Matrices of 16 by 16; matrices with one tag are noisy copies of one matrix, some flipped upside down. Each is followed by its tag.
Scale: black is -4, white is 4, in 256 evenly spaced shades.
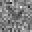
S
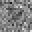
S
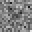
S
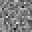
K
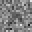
S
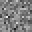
K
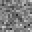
S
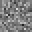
K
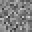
K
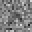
S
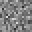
K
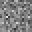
K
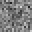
S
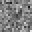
S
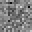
S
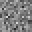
K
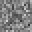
S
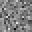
K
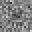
S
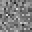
K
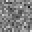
S
